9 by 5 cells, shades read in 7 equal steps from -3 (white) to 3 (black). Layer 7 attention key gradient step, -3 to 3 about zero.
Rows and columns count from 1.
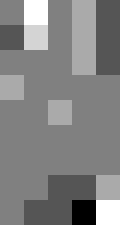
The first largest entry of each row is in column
5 1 5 2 1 1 1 3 4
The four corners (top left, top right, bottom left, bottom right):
0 1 0 -3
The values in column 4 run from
-1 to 3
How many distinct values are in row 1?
4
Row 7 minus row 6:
0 0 0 0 0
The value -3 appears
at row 1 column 2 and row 9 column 5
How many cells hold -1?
6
